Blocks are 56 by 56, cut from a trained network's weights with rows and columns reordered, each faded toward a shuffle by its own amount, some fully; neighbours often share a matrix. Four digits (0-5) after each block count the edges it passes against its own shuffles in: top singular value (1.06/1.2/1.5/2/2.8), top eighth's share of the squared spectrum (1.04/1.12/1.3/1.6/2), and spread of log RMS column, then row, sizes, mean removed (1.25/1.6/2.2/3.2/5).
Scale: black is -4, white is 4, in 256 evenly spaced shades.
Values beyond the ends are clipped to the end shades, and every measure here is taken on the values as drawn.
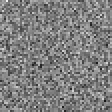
0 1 0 0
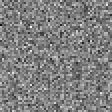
3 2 0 0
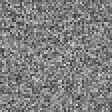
0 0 0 0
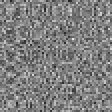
4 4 1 1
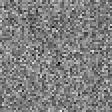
1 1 0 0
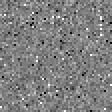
1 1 0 0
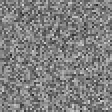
0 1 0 0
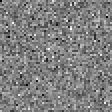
0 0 0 0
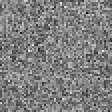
2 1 0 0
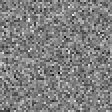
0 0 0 0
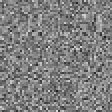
4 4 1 1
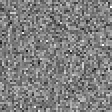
1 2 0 0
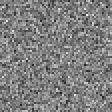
0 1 0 0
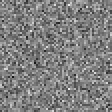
1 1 0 0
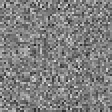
4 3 0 1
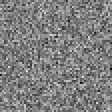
0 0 0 0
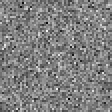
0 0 0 0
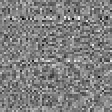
4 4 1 2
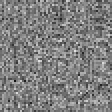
4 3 0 1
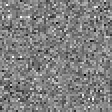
2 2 0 1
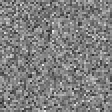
1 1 0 0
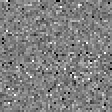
1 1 0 0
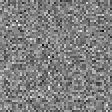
4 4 1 2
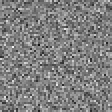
2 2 0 0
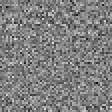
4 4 1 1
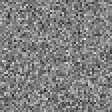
1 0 0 0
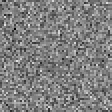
2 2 0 0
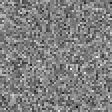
1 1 0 0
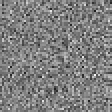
3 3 1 1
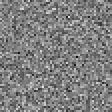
1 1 0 0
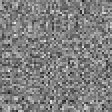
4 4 1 1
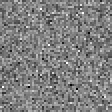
2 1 0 0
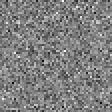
3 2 0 1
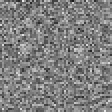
4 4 0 2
